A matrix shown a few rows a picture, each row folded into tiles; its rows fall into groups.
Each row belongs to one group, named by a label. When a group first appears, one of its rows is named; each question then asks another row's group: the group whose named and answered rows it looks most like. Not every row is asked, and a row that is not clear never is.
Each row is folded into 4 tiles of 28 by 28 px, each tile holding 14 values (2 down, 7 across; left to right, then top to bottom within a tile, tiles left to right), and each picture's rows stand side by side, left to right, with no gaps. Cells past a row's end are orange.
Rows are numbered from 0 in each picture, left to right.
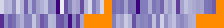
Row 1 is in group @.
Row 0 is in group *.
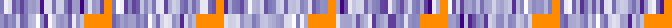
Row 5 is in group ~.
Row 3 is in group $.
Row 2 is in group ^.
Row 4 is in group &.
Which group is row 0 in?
~
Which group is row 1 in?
~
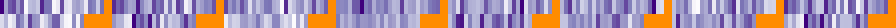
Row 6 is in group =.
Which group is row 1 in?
@
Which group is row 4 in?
&
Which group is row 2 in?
^
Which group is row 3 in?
@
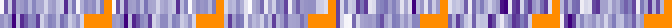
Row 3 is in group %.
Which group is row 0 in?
&
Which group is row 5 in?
&
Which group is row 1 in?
&
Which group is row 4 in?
*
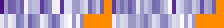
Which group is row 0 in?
^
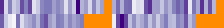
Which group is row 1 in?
&
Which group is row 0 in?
%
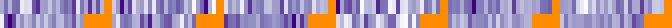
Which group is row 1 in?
$
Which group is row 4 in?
@
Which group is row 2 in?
*
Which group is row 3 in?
^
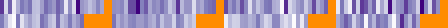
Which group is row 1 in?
@
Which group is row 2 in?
^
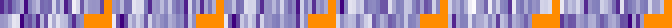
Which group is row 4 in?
=
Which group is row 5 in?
*
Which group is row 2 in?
&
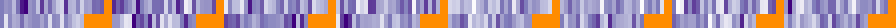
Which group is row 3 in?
&
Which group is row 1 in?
@
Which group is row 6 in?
~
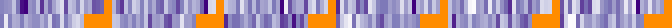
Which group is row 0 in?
@
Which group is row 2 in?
*
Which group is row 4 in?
=
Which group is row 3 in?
%
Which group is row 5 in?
%
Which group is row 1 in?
$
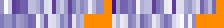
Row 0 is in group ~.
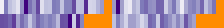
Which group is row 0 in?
*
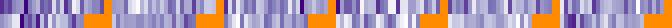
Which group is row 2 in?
%
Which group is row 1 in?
=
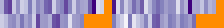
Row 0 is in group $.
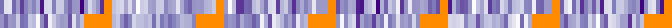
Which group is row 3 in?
@
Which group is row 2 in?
~
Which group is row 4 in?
^
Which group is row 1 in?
=
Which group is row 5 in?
~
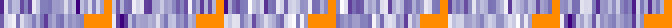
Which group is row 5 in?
&
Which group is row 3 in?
~
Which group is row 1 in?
&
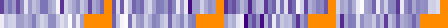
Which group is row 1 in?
%
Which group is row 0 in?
^
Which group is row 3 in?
=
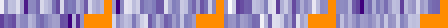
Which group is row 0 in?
*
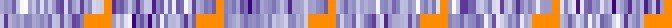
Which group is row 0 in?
=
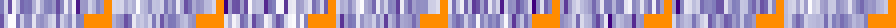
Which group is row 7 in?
=
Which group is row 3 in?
=
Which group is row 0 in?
%
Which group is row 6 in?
$
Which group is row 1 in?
=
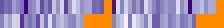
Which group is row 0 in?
@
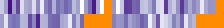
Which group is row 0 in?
$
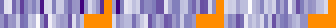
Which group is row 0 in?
~
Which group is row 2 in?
=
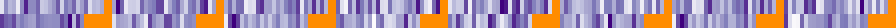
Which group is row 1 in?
$
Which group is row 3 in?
~
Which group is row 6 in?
&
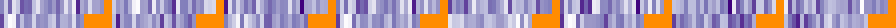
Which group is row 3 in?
%
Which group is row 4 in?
^
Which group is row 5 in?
%
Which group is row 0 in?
%
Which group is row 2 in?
%
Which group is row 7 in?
&
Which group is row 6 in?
*
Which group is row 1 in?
=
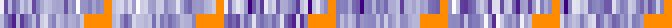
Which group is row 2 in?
*
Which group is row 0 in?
&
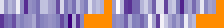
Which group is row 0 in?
*
